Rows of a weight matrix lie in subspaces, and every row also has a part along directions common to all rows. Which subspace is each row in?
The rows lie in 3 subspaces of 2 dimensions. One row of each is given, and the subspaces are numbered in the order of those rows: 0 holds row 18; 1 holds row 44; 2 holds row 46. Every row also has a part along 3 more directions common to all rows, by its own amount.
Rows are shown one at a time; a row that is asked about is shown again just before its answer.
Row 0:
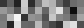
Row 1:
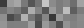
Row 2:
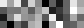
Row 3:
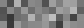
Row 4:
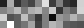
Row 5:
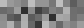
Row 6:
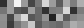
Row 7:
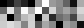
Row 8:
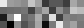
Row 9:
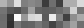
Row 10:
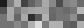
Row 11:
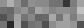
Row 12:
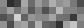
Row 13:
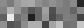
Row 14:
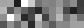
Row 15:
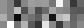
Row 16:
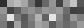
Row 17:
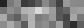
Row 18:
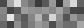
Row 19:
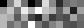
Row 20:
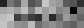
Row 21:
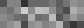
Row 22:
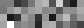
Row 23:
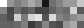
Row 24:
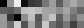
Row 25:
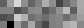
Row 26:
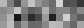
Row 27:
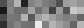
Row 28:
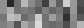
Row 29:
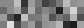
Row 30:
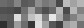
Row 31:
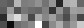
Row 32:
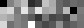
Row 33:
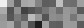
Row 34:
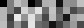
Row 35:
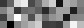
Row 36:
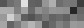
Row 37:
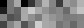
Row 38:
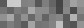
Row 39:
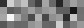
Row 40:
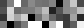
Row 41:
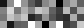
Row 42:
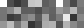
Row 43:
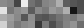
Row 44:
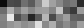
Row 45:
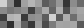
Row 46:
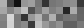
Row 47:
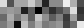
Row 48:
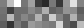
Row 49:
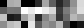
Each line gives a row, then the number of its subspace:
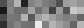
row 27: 1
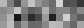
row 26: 1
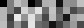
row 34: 1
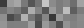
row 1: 2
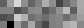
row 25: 2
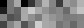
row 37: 1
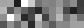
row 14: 0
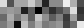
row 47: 2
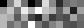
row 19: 1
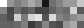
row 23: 1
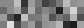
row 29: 2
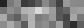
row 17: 2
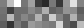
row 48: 0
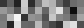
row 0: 2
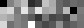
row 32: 1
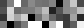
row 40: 1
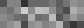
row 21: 2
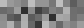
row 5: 2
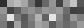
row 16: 0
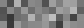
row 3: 0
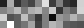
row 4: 0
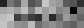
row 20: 1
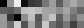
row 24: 0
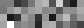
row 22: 0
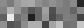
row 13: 1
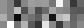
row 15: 2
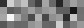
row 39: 0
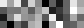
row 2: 2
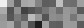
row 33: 1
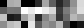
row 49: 2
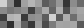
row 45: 2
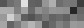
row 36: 1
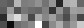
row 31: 1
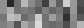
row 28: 2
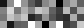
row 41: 1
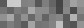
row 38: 0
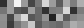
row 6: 2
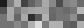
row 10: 1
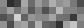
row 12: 0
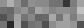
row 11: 2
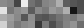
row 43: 1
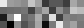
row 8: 2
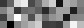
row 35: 2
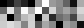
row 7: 0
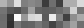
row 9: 1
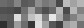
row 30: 1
